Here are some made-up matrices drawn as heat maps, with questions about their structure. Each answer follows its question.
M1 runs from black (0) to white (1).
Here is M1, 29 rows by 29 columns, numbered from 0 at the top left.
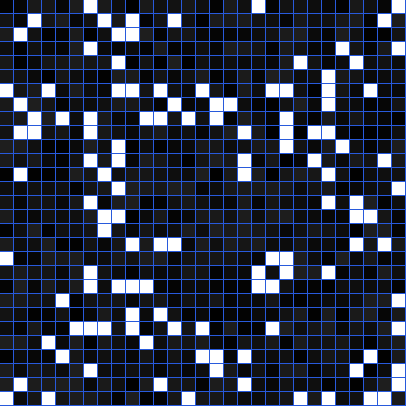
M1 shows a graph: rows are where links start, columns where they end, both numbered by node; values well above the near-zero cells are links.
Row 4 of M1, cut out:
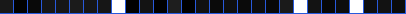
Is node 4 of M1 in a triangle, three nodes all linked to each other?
no
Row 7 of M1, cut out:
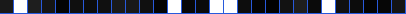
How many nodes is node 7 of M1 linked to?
5
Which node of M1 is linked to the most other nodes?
node 6
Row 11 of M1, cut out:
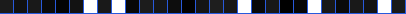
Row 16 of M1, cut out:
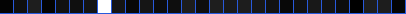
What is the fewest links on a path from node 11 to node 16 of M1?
4
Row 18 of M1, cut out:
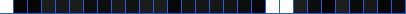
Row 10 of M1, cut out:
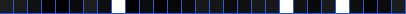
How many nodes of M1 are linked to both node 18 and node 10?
1
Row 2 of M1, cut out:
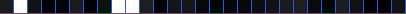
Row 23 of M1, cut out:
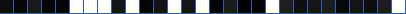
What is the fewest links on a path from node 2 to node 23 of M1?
2
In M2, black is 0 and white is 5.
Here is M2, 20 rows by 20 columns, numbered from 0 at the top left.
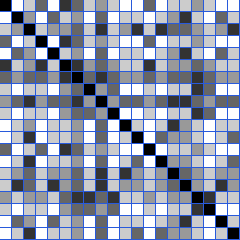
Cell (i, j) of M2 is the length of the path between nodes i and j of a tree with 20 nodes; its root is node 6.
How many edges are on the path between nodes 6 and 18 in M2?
3
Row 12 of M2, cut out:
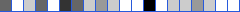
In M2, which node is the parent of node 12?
5
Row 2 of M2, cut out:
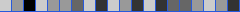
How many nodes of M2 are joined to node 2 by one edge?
4
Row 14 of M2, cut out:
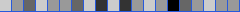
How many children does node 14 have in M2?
1
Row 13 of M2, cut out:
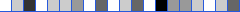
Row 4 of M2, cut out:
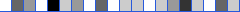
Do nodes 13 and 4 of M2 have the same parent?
no
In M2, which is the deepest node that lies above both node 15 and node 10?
8
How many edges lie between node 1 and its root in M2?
3
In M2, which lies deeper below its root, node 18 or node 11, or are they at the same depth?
the same depth
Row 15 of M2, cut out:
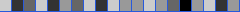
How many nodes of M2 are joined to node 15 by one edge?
4
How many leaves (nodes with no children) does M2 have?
13
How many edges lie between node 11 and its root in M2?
3
